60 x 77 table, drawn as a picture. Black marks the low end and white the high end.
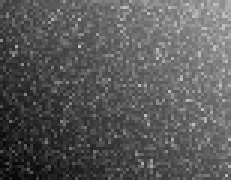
Stripes: none. Odd rows or columns: none. Ninth with the lowest average: bottom left. Ninth with the highest average: top right. Histogram: bell-shaped. Slope: up to the top right.
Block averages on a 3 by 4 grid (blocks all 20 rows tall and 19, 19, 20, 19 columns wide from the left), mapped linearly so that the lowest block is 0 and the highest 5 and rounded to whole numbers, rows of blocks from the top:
2 3 4 5
1 2 3 4
0 1 2 3
